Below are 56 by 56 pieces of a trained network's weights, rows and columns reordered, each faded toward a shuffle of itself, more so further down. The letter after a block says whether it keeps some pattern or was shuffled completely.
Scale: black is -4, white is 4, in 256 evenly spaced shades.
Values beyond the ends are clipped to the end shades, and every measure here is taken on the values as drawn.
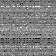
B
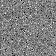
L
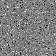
L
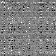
B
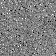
L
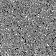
L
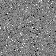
L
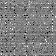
B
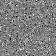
L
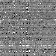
B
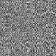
B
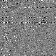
B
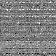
B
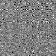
B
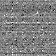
B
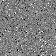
L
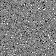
L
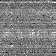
B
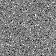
L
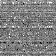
B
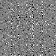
B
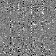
B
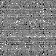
B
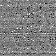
B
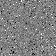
L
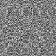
B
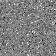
L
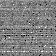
B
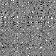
B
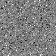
L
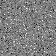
L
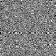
B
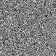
L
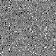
B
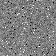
L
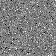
L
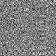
B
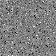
L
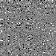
B
